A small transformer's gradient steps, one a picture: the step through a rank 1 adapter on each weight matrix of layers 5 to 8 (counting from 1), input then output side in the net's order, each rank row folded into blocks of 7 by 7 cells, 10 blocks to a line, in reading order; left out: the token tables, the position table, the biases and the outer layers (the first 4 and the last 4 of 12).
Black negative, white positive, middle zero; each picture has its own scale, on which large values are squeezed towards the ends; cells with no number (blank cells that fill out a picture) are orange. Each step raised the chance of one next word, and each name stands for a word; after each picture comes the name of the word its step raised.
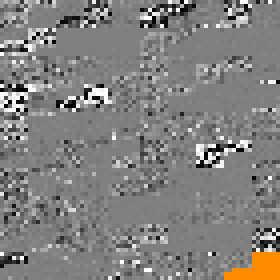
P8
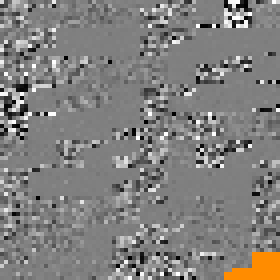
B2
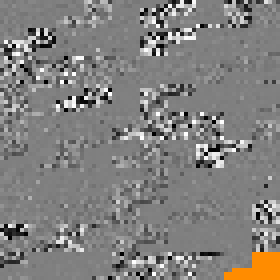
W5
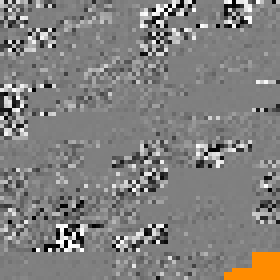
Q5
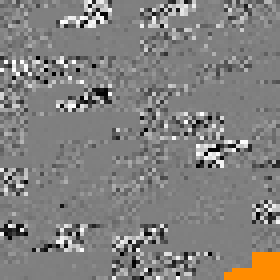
W5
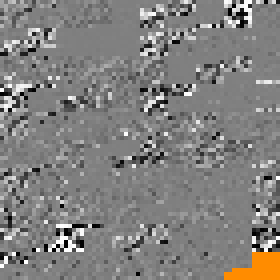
Q5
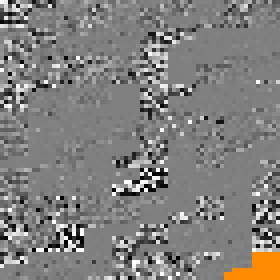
Q5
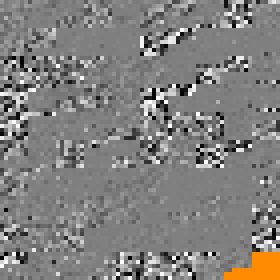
B2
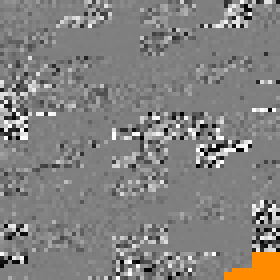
W5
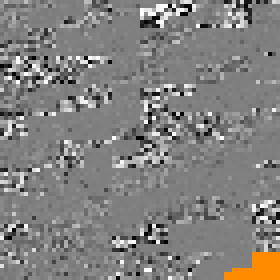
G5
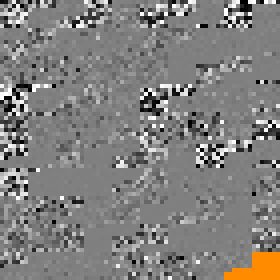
G5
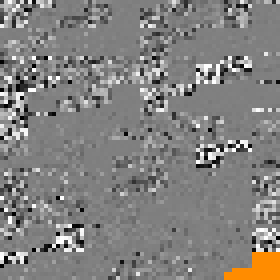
P8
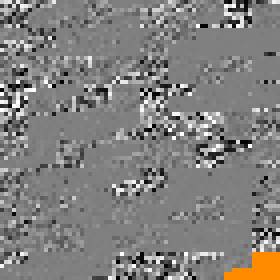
B2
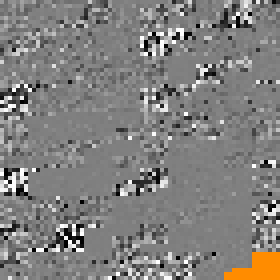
Q5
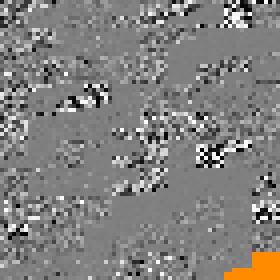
G5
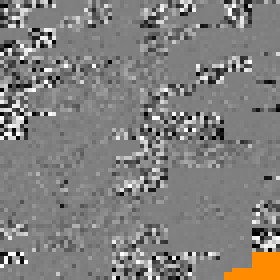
B2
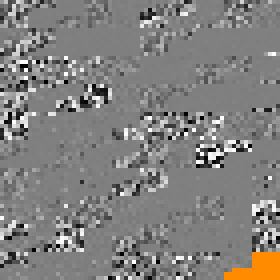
W5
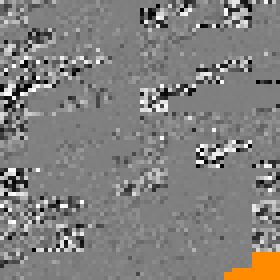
P8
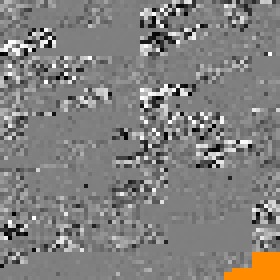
G5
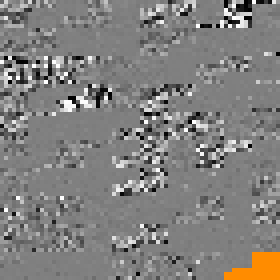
G5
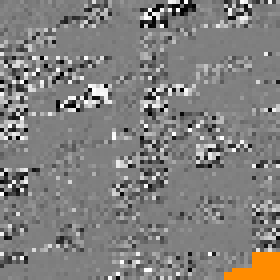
G5
